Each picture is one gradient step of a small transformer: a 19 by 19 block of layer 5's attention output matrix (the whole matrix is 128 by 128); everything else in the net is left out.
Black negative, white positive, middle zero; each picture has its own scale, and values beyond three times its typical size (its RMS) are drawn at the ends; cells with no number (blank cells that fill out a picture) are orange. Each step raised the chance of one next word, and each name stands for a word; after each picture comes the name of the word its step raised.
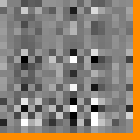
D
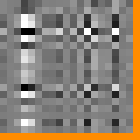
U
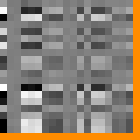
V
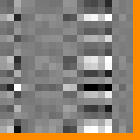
V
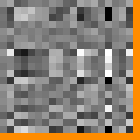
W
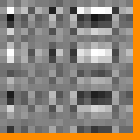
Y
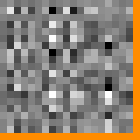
V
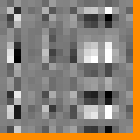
Y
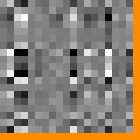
W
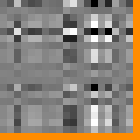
U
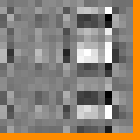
Y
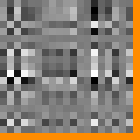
W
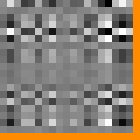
U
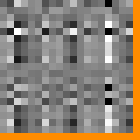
U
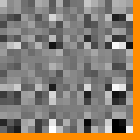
V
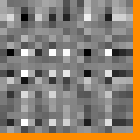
W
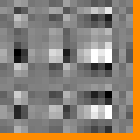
Y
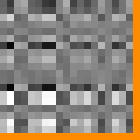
V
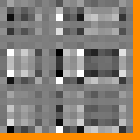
W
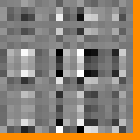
W
